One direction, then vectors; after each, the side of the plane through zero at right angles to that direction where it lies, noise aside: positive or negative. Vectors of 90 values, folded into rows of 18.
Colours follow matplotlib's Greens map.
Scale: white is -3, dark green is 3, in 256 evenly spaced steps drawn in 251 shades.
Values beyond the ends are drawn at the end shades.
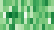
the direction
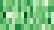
negative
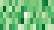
positive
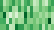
negative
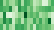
negative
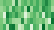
positive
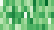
positive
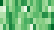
positive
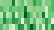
negative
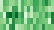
positive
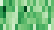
negative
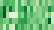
negative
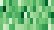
positive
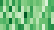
negative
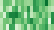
positive
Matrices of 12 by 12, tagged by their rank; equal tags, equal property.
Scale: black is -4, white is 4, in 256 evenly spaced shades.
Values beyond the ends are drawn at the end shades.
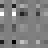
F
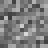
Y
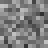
Y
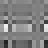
F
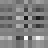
F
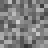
Y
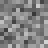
Y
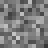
Y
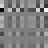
F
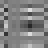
F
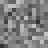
Y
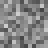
Y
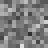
Y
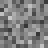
Y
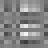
F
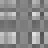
F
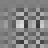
F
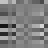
F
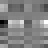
F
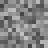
Y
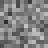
Y
